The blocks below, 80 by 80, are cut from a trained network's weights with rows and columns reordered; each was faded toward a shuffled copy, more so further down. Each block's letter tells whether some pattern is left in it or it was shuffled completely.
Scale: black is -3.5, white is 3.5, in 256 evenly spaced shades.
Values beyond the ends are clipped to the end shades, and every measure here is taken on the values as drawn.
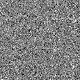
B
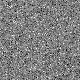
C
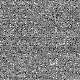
B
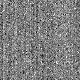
B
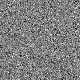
B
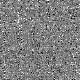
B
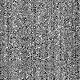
B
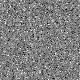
C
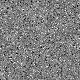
C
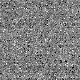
B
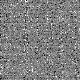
B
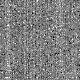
B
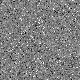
C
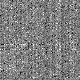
B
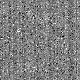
B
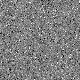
C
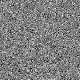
B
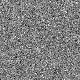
C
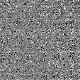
B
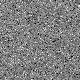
C
